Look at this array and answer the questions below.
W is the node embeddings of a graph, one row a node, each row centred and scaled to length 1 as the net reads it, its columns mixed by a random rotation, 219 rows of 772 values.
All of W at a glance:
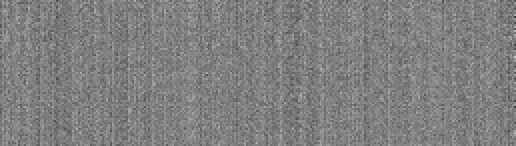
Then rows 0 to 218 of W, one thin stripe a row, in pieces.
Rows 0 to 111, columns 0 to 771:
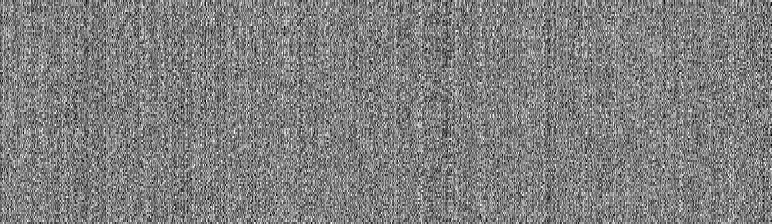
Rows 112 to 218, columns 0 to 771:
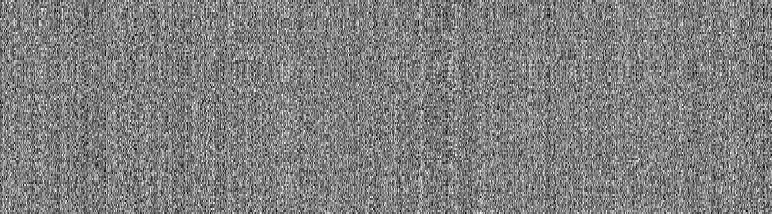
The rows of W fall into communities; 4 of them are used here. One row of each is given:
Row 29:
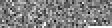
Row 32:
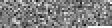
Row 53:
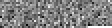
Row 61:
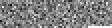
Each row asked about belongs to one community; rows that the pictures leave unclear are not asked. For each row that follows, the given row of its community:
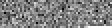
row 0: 29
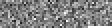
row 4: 61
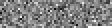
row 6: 29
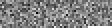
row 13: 61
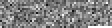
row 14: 61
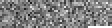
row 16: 61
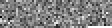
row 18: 53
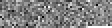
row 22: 53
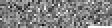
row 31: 61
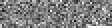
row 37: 32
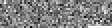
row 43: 32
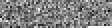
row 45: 53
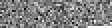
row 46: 29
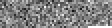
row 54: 61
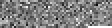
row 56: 53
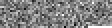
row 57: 61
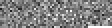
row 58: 61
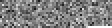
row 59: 53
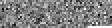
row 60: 32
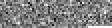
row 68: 32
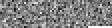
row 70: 29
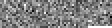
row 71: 32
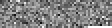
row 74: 29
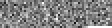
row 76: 61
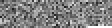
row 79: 53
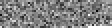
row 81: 32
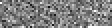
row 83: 32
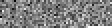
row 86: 53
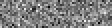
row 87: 32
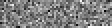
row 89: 29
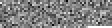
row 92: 32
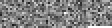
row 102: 32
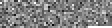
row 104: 32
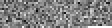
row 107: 29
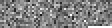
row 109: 29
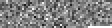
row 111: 61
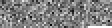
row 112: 61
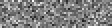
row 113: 32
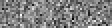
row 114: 29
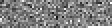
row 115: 53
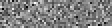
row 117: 29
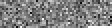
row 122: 32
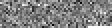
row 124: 32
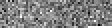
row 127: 29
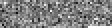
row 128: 32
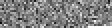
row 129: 29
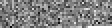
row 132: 32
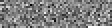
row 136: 32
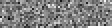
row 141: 53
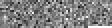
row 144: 61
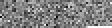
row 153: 53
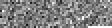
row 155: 53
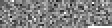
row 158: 61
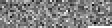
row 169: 61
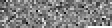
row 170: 29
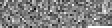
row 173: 32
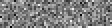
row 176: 53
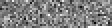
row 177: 61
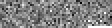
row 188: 32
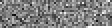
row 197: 32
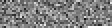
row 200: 29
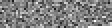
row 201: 29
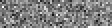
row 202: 61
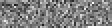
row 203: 61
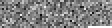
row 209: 61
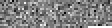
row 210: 29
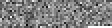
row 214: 53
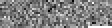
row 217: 61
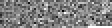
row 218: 32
